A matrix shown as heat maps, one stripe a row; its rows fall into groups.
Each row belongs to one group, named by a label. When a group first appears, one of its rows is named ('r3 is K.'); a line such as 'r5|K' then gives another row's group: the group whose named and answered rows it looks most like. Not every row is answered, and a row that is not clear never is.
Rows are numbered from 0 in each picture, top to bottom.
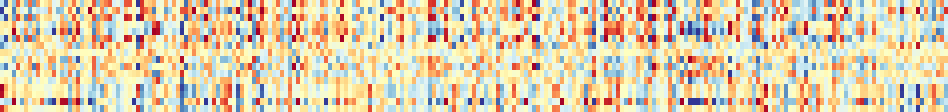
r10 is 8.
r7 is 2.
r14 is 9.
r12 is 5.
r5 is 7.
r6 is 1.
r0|7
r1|1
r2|7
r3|9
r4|9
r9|7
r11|9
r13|5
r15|5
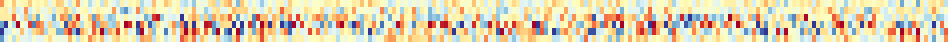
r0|5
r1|2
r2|9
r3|7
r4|1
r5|1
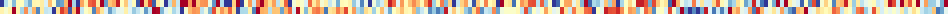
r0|1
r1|9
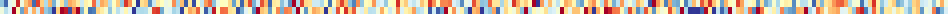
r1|9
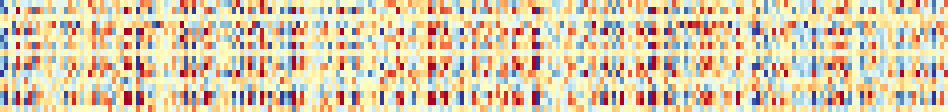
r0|1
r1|7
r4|7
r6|7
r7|2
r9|7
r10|1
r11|2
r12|2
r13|7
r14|7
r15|2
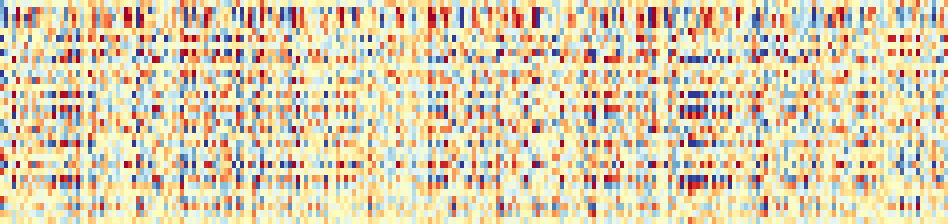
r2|7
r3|7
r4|8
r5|1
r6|2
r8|9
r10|1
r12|5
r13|9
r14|2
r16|8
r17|1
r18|7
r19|8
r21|5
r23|7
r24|5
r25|9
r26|8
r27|8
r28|5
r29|1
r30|5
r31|8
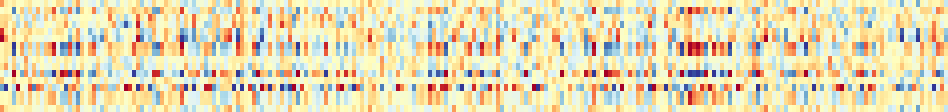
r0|5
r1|8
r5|5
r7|8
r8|2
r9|2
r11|5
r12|7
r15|5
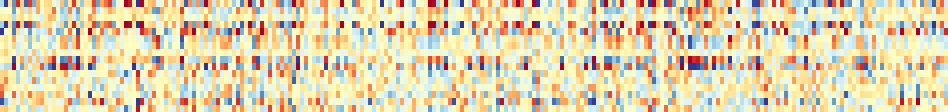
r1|8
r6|9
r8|8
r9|9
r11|2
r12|5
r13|5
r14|1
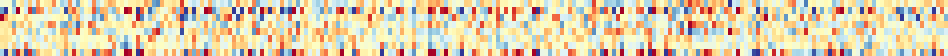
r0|8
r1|7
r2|5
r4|9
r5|2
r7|7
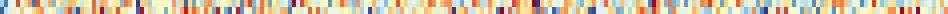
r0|7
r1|1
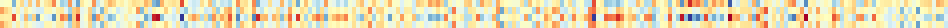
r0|8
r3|5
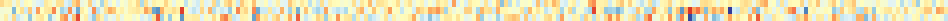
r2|9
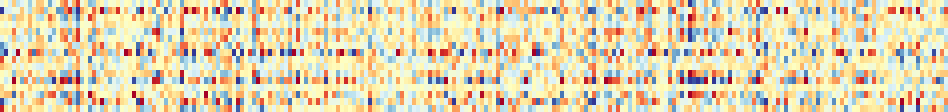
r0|9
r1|1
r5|9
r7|7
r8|5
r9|5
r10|8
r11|9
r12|5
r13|8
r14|1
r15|5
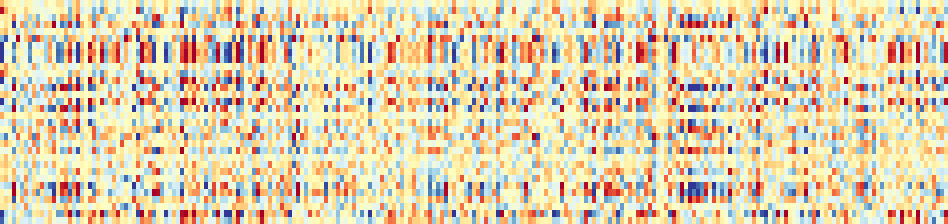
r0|5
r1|5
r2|9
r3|8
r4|2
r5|7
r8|1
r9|2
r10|5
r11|1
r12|9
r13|2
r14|1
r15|9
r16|5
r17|9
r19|7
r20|2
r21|8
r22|2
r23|2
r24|9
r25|2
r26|9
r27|9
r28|8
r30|1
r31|1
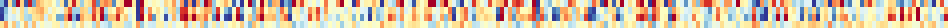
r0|7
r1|1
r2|1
